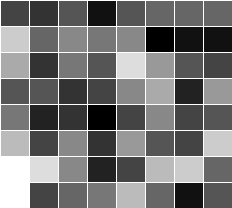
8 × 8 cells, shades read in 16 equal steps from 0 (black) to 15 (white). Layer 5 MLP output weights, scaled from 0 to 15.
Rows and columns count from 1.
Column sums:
79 40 48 29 62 55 35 48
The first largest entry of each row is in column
6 1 5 6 6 8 1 1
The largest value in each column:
15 13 8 7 13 11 12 12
